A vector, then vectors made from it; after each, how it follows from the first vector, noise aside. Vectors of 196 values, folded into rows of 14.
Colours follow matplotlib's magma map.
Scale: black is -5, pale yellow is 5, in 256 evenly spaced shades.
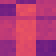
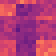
negated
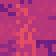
partly zeroed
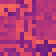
sign-scrambled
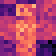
scaled up
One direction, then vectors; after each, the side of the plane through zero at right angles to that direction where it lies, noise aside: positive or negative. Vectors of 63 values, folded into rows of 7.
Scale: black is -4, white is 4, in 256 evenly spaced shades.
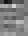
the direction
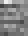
negative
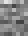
negative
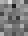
negative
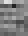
negative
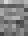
negative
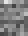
negative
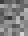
positive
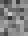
positive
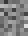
positive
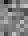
positive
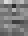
negative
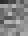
positive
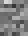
negative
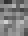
positive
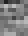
positive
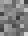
negative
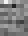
negative
